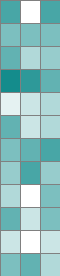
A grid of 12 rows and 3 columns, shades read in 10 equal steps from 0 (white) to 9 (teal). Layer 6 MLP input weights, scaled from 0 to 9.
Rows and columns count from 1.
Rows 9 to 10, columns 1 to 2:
3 0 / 6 2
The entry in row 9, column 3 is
5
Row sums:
14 15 13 23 6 11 18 15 8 13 4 14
